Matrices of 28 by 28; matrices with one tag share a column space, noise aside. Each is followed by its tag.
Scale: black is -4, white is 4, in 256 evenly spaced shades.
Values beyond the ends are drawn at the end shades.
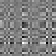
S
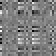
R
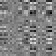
R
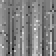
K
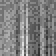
K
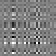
S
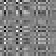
R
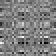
S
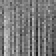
K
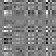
R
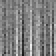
K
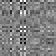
R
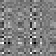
S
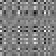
R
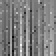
K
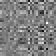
R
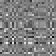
S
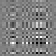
S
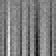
K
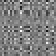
R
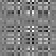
R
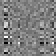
S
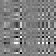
S
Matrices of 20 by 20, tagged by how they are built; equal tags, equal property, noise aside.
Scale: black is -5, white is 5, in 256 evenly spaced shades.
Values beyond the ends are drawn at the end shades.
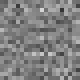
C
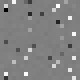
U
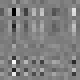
C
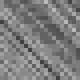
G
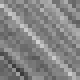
G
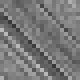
G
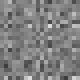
C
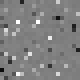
U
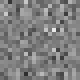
C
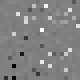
U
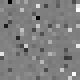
U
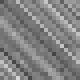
G
